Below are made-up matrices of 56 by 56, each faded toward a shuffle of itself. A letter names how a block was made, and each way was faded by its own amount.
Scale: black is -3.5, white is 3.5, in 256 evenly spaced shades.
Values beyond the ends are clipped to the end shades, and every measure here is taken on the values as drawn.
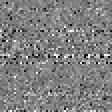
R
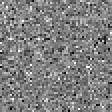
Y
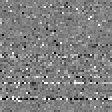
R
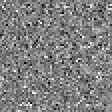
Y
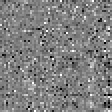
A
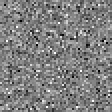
Y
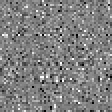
A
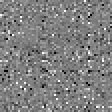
A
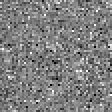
Y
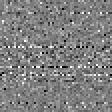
R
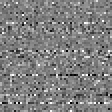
R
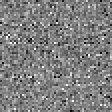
Y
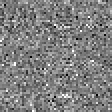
Y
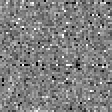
Y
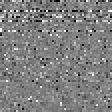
R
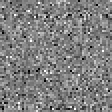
Y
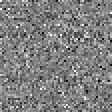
Y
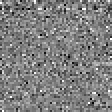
Y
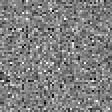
Y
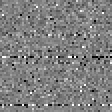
R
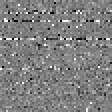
R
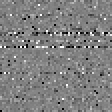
R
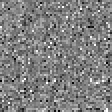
Y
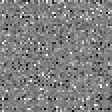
A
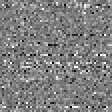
R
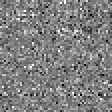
Y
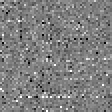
A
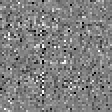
A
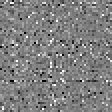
A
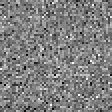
Y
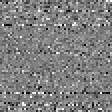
R
